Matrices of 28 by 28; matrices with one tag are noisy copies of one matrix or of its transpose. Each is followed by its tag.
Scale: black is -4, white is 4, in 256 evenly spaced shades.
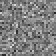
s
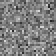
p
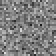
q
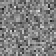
p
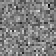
p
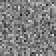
q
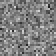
p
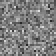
p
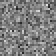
p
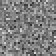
q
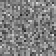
q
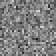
p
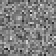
p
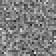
q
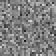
q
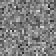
p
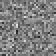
s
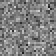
p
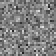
p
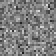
p
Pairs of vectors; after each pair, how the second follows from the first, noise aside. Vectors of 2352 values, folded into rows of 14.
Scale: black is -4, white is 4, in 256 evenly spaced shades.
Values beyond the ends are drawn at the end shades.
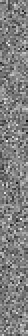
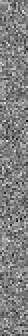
sign-scrambled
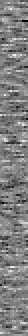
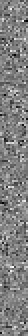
sign-scrambled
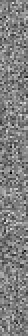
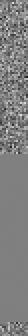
partly zeroed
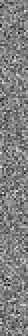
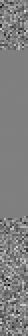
partly zeroed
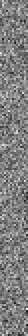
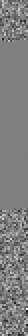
partly zeroed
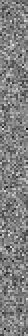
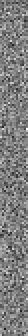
sign-scrambled
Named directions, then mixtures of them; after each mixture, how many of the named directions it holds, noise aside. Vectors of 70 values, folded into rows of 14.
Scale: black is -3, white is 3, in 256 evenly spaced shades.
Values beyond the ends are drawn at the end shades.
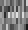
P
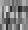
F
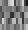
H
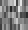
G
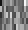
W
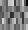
one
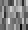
three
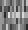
one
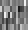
three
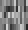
two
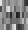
two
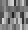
two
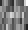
three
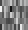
three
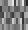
one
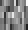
three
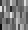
three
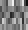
one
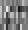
one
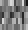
one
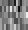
one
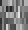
three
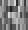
two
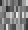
two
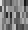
one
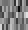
two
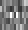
three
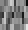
two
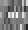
two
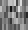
one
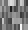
three
